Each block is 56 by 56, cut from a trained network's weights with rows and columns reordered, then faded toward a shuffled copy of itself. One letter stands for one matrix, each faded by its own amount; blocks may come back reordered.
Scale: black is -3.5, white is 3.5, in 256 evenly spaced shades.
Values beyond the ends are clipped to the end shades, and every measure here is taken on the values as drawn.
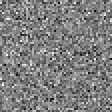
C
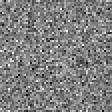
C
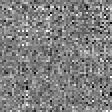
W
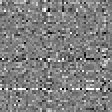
W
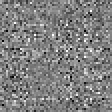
W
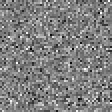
C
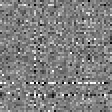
W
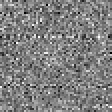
C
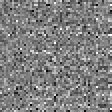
W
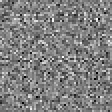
C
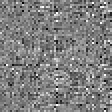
W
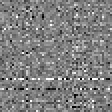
W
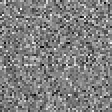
C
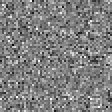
C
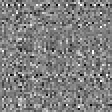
W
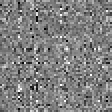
W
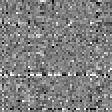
W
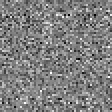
C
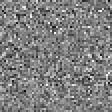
C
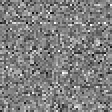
C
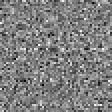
C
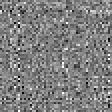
W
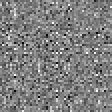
W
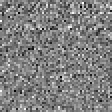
C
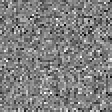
C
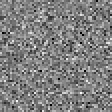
C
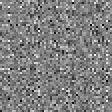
W
